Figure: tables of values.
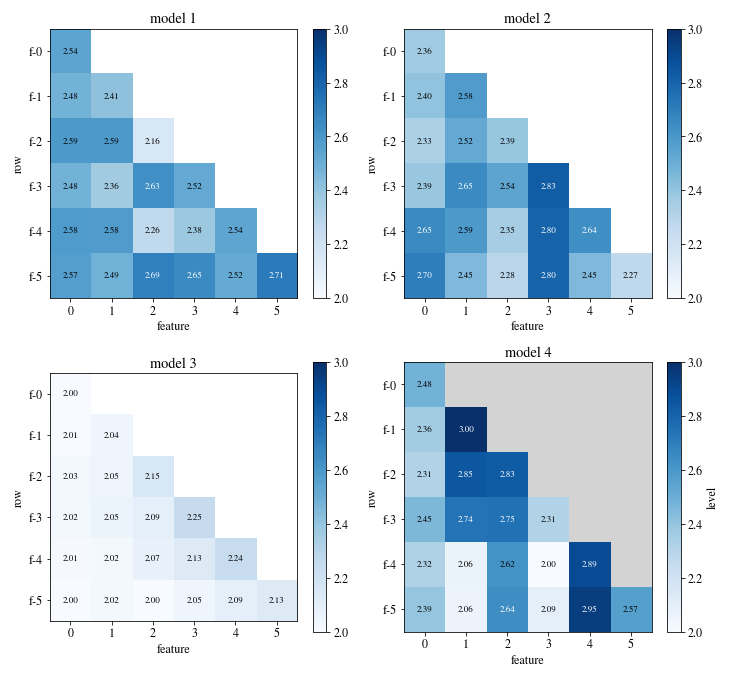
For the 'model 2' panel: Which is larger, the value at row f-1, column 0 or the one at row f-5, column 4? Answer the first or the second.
the second
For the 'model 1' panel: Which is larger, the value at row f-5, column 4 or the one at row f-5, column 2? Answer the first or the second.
the second
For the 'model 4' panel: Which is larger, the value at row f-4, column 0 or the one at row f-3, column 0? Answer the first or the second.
the second
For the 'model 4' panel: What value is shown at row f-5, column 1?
2.06
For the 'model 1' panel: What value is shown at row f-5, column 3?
2.65
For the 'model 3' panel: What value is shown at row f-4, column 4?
2.24
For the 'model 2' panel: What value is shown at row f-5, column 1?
2.45
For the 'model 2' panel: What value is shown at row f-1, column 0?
2.40
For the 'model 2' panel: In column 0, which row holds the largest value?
f-5
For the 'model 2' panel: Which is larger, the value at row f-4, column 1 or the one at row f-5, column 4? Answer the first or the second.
the first
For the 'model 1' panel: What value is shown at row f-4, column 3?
2.38
